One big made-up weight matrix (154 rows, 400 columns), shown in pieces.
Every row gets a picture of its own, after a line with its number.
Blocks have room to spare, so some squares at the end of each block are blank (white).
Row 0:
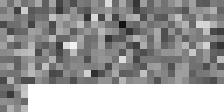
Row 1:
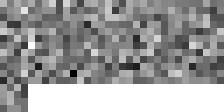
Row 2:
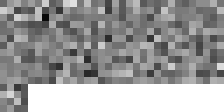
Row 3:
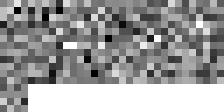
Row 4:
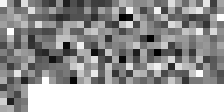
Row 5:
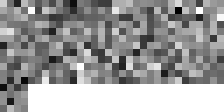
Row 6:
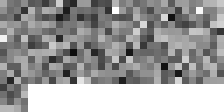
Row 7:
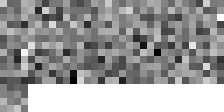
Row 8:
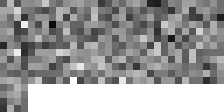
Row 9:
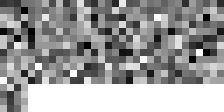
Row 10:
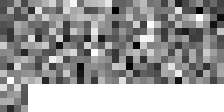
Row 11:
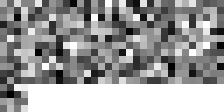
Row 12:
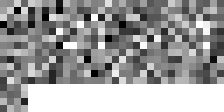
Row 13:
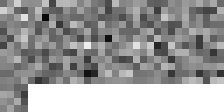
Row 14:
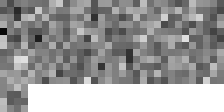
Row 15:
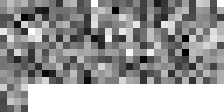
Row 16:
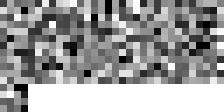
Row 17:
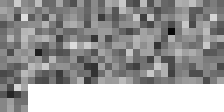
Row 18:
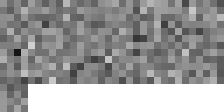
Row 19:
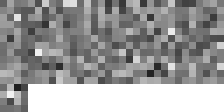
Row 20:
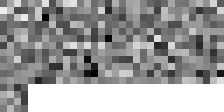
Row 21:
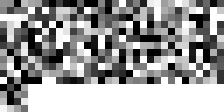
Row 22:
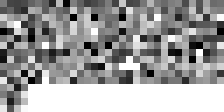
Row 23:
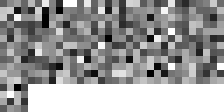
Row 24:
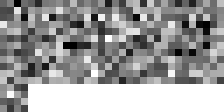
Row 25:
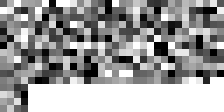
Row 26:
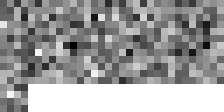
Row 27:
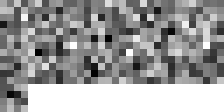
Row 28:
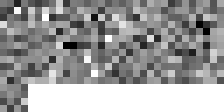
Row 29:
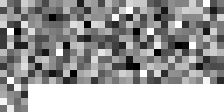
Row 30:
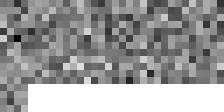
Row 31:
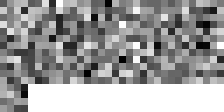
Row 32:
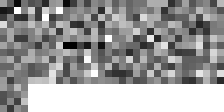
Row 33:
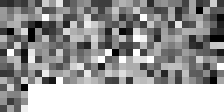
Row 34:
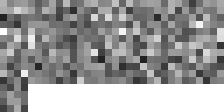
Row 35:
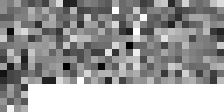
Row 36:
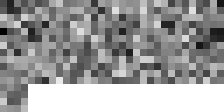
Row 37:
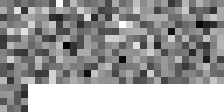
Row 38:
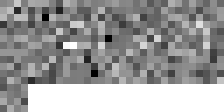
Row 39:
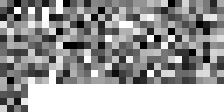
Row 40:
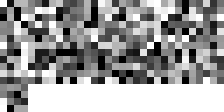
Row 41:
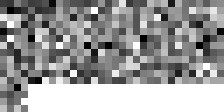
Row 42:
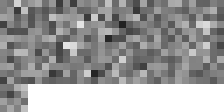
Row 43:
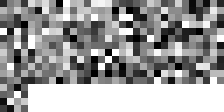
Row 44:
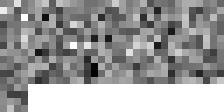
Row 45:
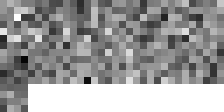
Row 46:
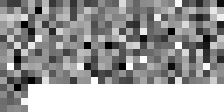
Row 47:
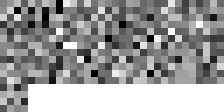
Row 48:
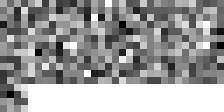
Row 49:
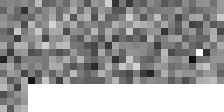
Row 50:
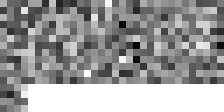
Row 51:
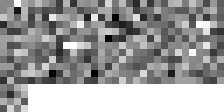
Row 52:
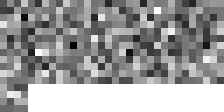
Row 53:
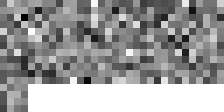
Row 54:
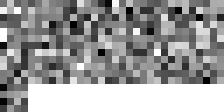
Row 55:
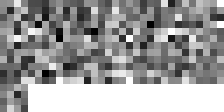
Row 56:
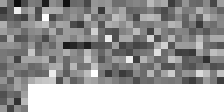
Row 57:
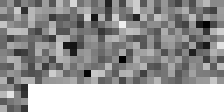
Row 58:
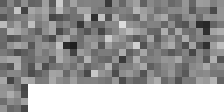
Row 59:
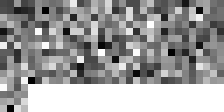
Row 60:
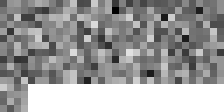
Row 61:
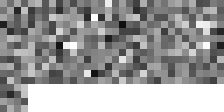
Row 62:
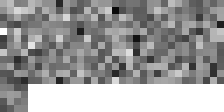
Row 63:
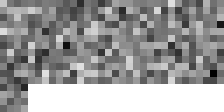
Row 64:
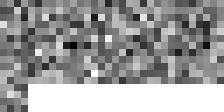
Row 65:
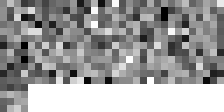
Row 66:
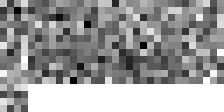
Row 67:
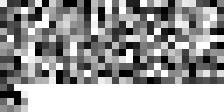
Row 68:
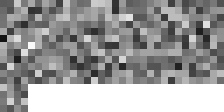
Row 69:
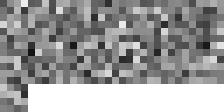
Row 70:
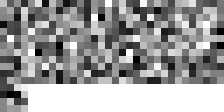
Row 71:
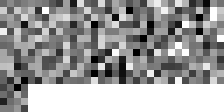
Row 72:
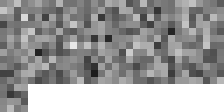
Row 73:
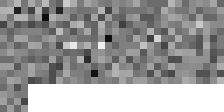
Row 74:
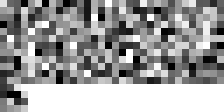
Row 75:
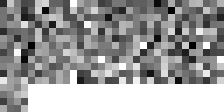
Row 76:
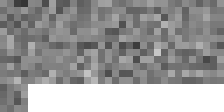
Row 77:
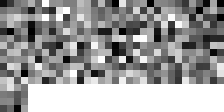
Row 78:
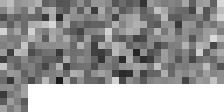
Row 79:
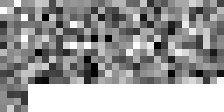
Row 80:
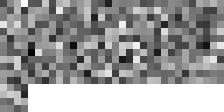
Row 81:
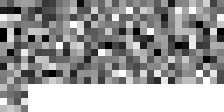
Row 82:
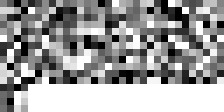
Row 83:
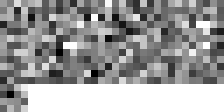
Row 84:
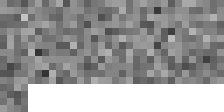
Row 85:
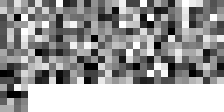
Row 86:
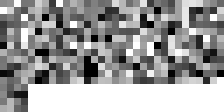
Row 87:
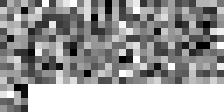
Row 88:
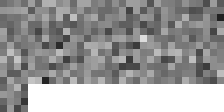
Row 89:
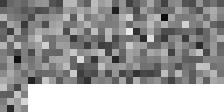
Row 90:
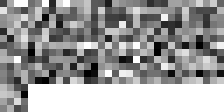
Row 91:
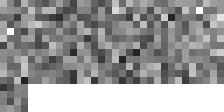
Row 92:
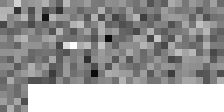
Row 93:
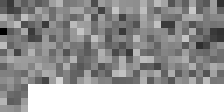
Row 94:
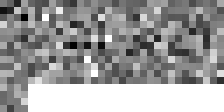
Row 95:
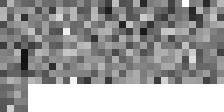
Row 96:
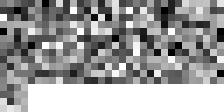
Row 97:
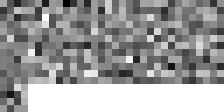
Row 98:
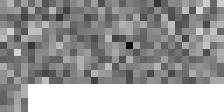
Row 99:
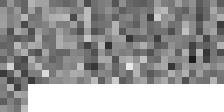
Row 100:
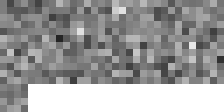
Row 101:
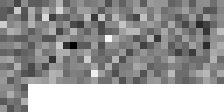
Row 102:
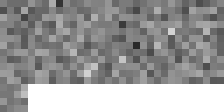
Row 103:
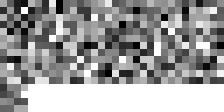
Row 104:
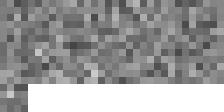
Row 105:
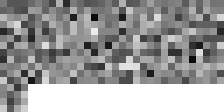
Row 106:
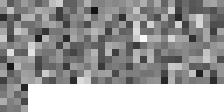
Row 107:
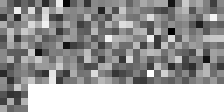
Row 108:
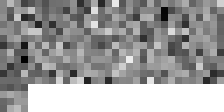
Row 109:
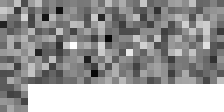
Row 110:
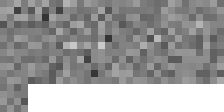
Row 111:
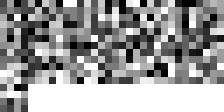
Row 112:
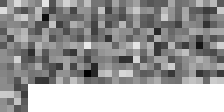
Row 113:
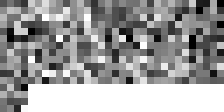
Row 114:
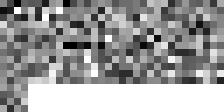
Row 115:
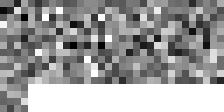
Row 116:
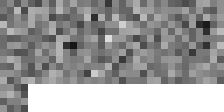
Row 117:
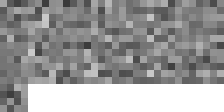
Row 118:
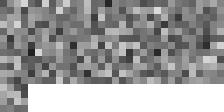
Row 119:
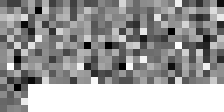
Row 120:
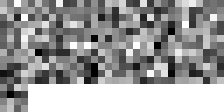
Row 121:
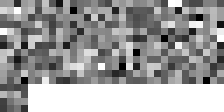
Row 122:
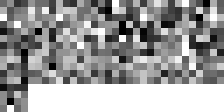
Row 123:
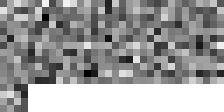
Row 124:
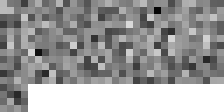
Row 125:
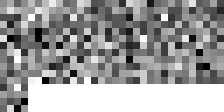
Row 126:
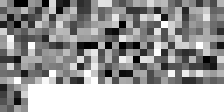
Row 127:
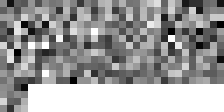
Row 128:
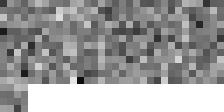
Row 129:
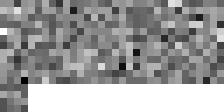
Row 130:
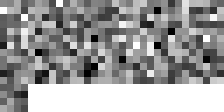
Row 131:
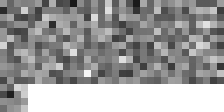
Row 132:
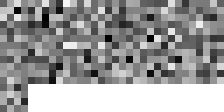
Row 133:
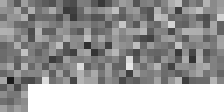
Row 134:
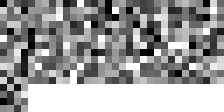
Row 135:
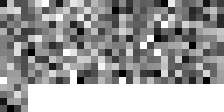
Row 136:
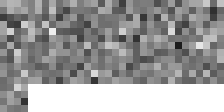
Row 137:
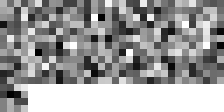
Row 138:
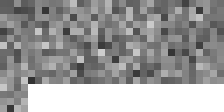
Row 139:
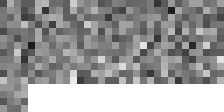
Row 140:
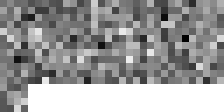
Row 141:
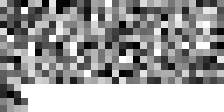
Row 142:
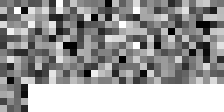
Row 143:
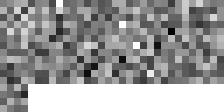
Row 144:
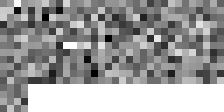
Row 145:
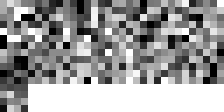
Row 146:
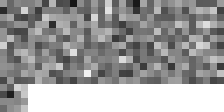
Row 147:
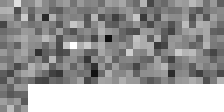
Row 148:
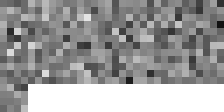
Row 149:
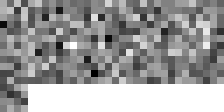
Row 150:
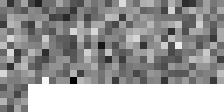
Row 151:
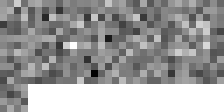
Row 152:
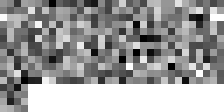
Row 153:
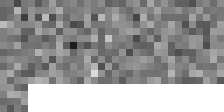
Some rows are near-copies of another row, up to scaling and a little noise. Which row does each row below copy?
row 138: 59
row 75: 139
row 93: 36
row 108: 65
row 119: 46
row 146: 131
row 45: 145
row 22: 105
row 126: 76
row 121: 129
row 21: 152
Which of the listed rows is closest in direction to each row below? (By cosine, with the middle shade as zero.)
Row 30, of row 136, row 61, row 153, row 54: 54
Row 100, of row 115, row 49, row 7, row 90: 7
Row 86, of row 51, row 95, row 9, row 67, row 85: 85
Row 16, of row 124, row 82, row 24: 24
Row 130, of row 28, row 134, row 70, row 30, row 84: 84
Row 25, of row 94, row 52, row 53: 53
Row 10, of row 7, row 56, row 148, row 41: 148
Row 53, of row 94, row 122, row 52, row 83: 83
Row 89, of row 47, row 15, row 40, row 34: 15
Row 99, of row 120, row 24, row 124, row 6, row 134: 134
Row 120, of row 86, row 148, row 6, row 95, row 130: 86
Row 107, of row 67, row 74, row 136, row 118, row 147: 67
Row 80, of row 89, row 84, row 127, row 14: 14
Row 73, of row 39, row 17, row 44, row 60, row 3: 3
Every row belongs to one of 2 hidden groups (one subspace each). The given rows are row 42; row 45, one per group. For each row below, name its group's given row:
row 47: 42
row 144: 42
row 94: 42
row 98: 45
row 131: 42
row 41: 45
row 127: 45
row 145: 45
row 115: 42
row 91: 45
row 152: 45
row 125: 45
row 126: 42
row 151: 42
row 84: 42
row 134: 45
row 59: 45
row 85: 42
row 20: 42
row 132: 42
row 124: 42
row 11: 42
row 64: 42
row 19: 42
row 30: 45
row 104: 42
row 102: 42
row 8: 45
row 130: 42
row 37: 42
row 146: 42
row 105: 45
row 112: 42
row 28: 42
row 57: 42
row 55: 45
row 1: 45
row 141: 42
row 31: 42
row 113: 45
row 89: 45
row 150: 45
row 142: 42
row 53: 45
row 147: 42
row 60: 45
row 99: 45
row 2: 42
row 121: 45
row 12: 42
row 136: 45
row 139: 45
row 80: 42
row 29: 45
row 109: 42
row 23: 42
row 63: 45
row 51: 42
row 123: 42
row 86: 42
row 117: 42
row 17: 42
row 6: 45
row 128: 45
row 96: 45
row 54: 45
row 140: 45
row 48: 42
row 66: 45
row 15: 45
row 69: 42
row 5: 45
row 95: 45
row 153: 42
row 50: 42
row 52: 42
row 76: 42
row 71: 45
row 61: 42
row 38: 42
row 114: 42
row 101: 42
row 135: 45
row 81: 45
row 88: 45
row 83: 42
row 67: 42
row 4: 45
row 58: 42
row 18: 45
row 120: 42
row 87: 42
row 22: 45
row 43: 45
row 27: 42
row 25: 42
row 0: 42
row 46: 45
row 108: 45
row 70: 42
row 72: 42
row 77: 45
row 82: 45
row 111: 42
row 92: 42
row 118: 42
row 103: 42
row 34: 45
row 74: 42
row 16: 42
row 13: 42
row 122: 45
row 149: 42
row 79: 42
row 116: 42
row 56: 42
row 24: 42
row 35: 45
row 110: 42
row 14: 45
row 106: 45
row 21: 45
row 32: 42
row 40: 45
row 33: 45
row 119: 45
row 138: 45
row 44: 42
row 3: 42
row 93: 45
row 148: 45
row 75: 45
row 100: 45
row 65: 45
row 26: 42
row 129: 45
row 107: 42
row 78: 45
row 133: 45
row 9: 45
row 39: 42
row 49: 45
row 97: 42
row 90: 42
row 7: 45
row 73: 42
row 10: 45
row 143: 42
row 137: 42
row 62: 45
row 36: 45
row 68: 45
